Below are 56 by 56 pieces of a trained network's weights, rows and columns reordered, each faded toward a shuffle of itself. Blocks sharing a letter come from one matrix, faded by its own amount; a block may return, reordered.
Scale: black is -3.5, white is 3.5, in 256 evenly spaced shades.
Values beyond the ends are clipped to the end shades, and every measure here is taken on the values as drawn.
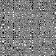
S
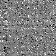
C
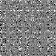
S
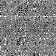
S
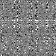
S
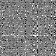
S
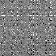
S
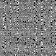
S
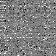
C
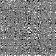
S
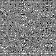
C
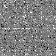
C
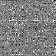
C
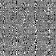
S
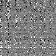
S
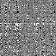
S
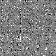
C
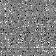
C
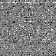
C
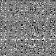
S
